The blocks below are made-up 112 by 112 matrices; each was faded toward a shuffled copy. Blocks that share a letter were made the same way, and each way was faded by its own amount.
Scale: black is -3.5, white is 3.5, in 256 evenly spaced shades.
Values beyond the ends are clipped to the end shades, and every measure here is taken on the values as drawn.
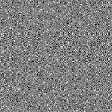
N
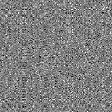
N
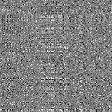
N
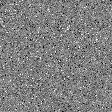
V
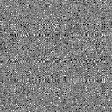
N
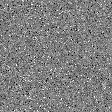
V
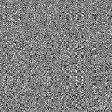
N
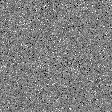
V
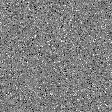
V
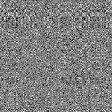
N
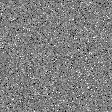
V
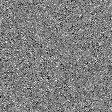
V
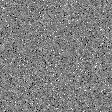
V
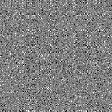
N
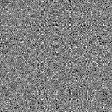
N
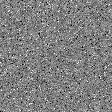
V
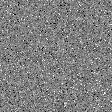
V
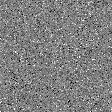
V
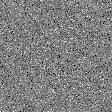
V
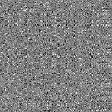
N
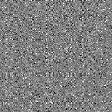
N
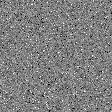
V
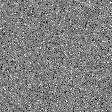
V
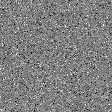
V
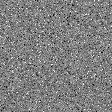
V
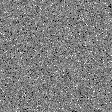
V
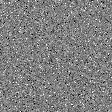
V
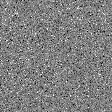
V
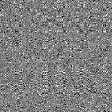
N
